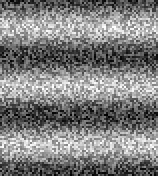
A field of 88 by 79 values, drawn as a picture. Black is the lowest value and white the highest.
Stripes: horizontal, repeating 3 times. Seam: none. Odd rows or columns: none.
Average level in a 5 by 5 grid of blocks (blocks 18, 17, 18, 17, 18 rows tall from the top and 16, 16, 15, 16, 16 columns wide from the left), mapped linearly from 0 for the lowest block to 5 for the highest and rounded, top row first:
44444 / 00000 / 55555 / 10111 / 33333
